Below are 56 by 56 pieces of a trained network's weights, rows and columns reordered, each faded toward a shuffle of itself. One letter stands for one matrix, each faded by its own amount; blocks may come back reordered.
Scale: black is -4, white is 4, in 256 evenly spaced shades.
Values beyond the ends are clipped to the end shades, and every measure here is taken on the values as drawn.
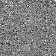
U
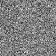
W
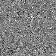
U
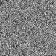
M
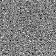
U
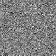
W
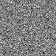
U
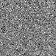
U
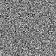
M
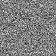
W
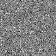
U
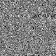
U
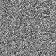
M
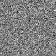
W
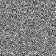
W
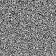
M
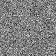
M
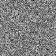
M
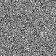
M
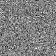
U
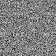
M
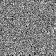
M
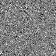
U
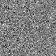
U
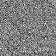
U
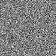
M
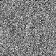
M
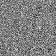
W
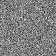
M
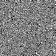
U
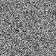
M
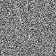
M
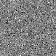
U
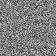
U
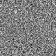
W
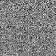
W
